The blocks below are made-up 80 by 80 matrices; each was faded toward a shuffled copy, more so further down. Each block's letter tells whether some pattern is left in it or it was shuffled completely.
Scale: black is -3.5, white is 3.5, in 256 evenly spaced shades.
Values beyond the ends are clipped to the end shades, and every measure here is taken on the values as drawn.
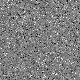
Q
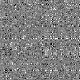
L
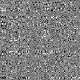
L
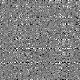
L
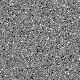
Q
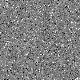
Q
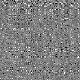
L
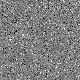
Q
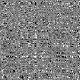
L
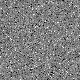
Q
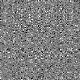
L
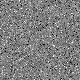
Q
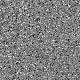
Q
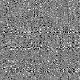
L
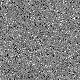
Q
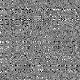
L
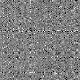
L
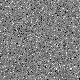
Q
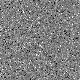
Q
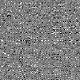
L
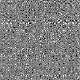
L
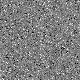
Q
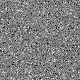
Q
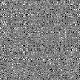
L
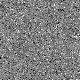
Q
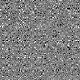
L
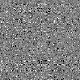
L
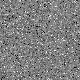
Q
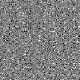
L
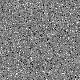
Q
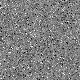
Q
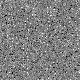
Q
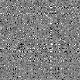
L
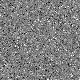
Q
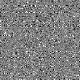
L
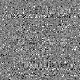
L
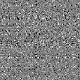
L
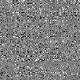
L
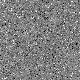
Q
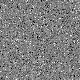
Q
